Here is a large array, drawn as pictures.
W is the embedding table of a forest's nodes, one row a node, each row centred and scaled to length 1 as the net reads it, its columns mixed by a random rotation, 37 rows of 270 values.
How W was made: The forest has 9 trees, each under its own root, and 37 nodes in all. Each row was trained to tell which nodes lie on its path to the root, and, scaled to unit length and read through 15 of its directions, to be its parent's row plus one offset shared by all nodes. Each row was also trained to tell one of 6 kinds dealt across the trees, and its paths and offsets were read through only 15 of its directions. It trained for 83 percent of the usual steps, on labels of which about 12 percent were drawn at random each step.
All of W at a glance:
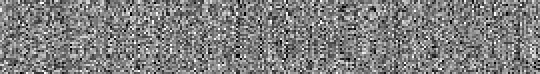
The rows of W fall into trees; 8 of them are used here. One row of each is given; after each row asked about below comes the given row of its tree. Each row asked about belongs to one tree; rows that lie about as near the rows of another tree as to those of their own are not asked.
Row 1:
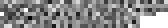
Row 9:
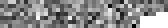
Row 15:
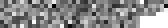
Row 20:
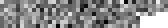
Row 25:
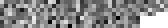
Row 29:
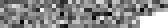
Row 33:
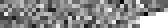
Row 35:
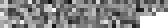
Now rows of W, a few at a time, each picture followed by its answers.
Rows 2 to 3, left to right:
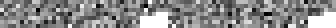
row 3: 9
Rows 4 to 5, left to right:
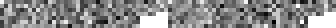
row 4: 25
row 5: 9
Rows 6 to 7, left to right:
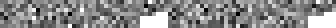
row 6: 33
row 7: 33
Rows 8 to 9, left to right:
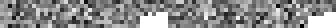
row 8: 35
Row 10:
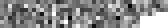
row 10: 25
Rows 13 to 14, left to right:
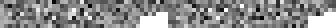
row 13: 35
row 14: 29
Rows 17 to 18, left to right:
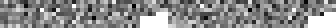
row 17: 29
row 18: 35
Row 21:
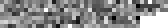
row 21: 35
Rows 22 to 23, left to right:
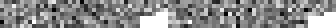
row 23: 20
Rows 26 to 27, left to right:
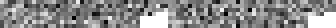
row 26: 29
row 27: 20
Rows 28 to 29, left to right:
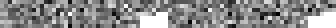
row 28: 20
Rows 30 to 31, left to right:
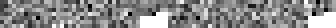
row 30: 15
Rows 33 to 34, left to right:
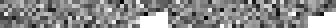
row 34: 15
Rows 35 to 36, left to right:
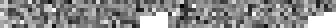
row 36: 25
